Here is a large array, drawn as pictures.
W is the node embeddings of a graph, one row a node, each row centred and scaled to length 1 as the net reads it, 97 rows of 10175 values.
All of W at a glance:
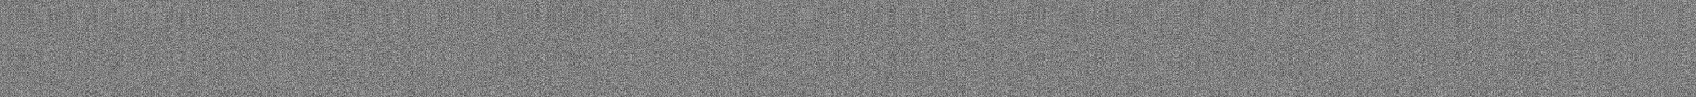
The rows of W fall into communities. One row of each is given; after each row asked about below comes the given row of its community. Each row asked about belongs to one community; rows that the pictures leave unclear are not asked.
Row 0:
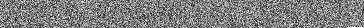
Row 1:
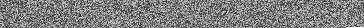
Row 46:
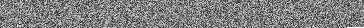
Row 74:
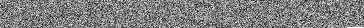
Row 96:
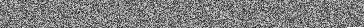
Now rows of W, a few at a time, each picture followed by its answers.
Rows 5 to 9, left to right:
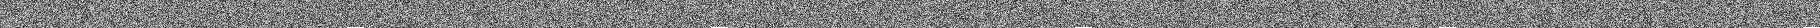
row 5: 46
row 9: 74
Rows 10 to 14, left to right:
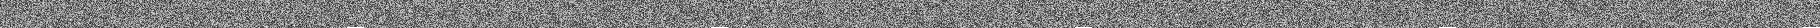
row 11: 74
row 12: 74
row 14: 1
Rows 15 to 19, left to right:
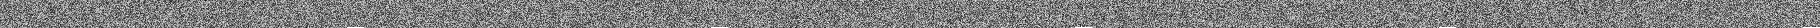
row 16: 74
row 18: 74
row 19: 1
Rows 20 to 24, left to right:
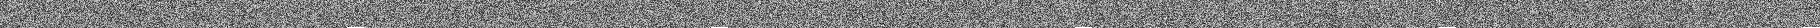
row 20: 96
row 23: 96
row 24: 1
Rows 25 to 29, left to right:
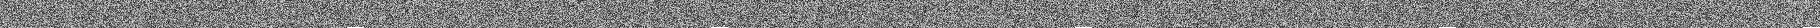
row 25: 74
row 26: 96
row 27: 74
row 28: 0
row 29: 1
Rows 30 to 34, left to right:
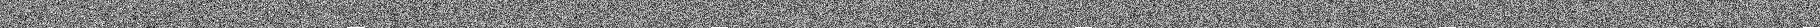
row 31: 74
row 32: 46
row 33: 46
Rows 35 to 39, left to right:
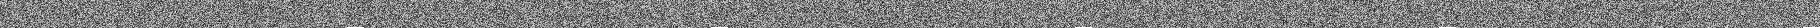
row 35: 96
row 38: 74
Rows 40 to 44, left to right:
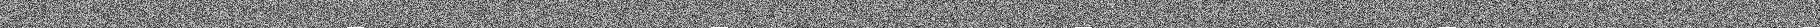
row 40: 96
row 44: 1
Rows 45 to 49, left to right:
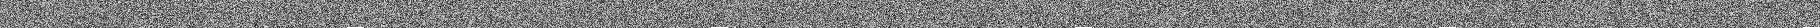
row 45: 0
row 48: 46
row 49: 74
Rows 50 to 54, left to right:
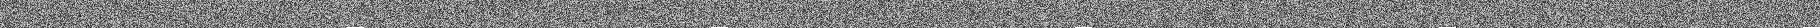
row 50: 1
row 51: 96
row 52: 96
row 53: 0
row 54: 46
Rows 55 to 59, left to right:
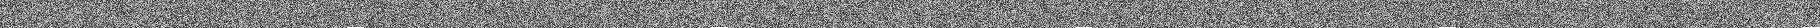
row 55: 46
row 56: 1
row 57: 74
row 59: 1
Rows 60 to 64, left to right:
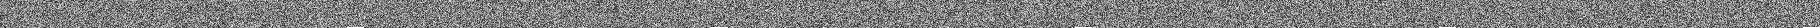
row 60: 1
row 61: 96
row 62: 46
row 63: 74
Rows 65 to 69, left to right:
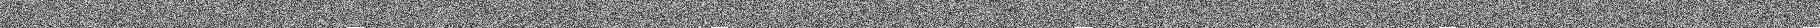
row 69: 46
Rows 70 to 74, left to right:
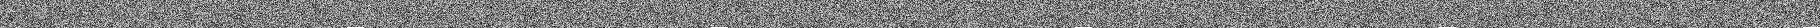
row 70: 74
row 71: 0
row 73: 0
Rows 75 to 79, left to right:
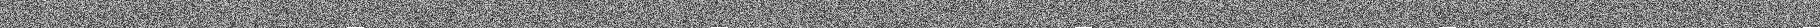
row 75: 0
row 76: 1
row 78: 96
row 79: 1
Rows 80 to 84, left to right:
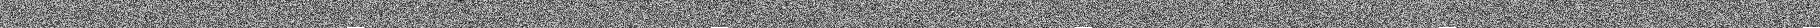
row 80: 74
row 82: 1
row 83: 1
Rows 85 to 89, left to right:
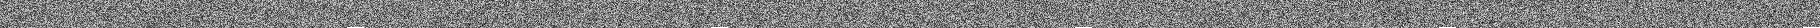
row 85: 96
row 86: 0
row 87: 74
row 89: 46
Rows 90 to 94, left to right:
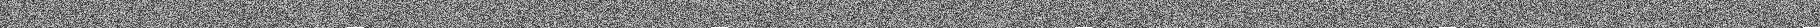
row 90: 96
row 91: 96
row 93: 1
